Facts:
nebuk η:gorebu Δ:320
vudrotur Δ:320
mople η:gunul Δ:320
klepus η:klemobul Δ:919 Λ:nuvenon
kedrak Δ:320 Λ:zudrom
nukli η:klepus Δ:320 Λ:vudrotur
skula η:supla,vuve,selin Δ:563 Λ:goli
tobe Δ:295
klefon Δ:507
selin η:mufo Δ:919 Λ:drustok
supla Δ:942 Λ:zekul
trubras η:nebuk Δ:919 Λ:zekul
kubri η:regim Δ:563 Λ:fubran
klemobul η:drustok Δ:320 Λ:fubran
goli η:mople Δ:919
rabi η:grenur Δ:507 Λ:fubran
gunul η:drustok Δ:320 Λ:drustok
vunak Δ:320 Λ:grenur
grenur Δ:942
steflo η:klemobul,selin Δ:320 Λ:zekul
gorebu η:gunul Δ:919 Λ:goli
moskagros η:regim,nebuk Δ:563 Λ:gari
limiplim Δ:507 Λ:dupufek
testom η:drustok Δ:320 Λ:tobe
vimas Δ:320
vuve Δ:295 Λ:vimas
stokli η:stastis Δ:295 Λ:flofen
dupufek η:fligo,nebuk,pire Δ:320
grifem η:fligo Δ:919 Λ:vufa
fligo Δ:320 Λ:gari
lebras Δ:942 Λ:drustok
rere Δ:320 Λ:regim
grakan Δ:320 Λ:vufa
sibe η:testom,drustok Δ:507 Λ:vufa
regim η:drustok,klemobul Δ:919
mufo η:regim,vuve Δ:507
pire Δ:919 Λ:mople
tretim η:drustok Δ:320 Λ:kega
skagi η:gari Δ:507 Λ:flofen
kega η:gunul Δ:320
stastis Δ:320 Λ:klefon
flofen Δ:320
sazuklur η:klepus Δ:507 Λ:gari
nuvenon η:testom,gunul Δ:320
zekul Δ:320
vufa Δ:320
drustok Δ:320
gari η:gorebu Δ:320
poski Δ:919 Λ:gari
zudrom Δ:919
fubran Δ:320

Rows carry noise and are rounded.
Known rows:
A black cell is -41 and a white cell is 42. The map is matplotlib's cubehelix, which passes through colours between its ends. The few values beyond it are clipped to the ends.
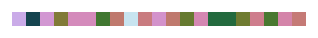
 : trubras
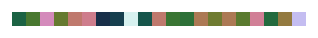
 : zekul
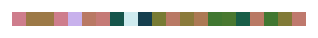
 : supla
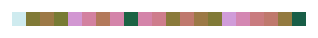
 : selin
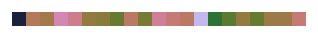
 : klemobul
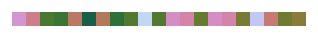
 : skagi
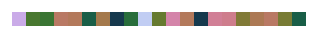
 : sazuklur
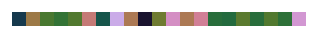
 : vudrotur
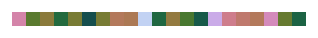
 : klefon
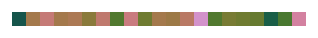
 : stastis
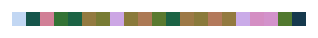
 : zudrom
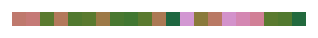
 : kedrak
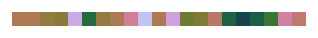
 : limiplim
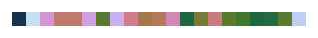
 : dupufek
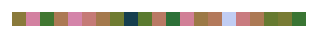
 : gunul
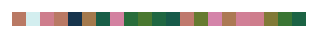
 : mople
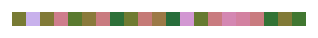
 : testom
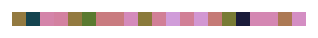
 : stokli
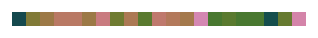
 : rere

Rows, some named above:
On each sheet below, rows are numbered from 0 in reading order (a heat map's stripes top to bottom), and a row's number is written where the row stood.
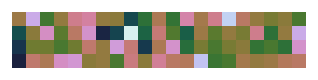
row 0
gunul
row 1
zekul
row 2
vimas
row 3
klemobul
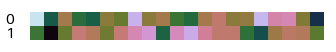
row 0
zudrom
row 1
vuve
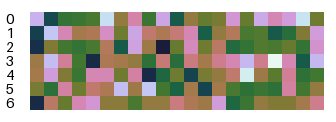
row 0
goli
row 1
dupufek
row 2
vudrotur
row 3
flofen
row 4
drustok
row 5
grenur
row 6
klemobul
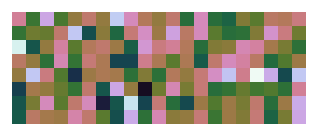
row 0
regim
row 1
rabi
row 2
poski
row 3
fligo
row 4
flofen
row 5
vudrotur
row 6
zekul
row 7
steflo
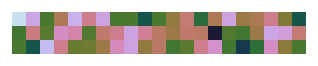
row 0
lebras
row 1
kubri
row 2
tobe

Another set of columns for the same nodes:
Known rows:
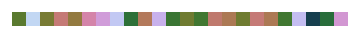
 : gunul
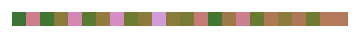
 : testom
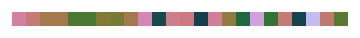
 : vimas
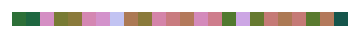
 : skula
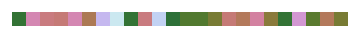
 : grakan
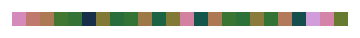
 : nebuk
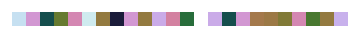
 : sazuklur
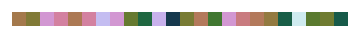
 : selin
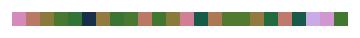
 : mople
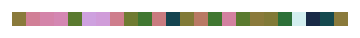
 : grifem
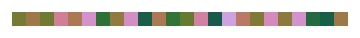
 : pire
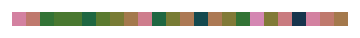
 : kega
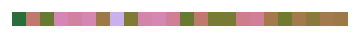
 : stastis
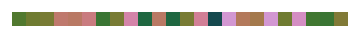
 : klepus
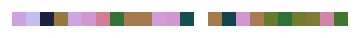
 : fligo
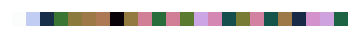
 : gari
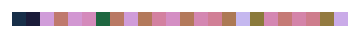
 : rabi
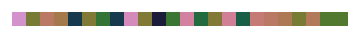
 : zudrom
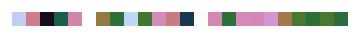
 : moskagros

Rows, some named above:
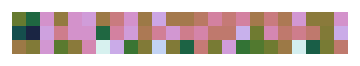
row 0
skagi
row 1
rabi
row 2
lebras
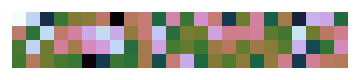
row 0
gari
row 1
sibe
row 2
gunul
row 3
fubran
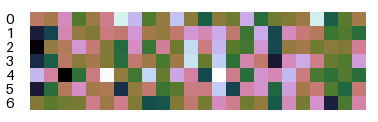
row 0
lebras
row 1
kubri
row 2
steflo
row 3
supla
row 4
moskagros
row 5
trubras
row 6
vuve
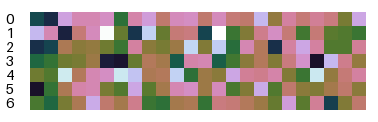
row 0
rabi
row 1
poski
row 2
supla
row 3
zekul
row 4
sibe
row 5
klemobul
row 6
stokli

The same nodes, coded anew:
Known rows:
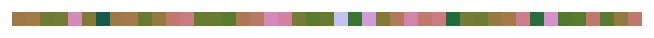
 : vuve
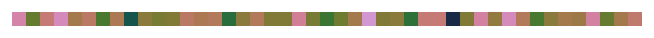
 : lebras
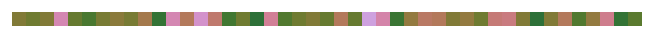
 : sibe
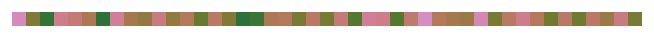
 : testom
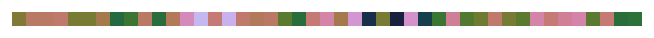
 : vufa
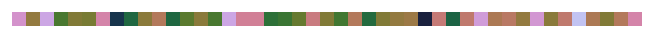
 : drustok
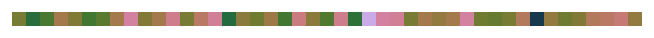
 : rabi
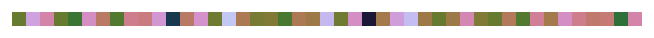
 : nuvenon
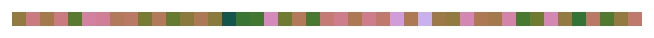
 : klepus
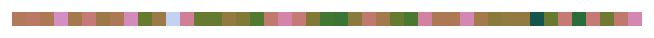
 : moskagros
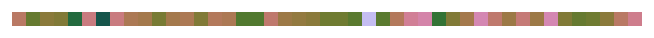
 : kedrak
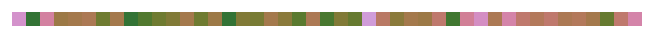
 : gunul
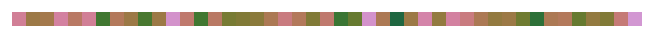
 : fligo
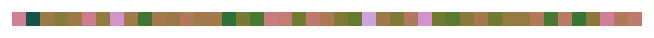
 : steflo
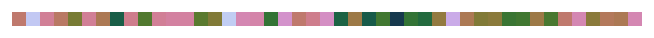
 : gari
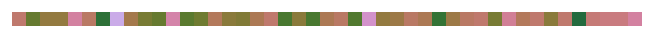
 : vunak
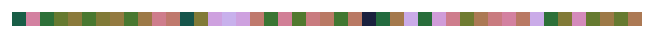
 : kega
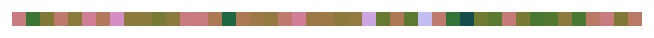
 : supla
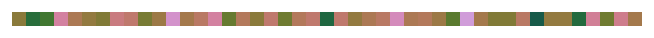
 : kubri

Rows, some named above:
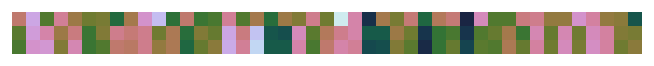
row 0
tobe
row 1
grenur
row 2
grenur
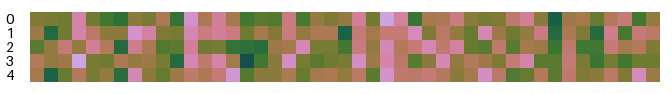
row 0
sibe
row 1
kubri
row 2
stokli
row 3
grifem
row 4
klemobul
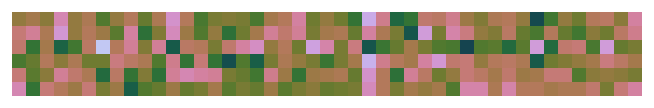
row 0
sazuklur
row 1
poski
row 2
zekul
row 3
skagi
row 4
grakan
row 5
gunul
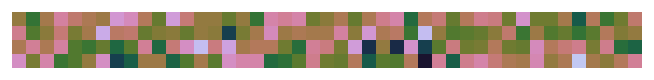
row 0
skula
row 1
trubras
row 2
vufa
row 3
drustok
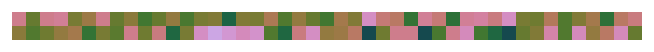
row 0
selin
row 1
fubran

